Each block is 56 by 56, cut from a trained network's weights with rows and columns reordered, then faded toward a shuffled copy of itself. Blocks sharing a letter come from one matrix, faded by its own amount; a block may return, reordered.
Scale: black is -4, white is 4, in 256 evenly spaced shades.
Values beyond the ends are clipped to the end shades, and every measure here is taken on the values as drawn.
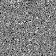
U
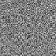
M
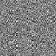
M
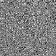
U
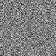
M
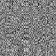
M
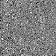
U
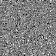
U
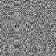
M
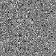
U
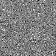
U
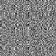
M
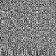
M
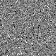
U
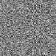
M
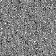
U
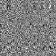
M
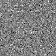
U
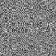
M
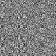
M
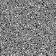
U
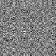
M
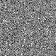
U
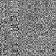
M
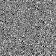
U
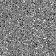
U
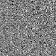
U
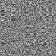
M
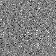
U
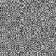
M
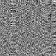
M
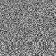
M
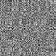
M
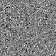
U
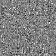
U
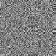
M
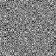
M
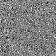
U
